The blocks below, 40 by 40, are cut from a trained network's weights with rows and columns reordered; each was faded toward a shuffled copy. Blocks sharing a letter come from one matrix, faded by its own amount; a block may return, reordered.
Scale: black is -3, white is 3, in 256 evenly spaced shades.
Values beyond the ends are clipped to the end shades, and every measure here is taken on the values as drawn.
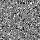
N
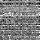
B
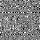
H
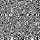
H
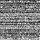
B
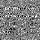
H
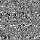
H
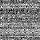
B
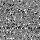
N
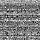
B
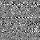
H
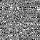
H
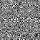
H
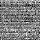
B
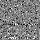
N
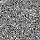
N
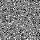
N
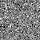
N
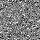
N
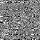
H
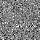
N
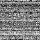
B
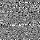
H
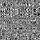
H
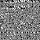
H
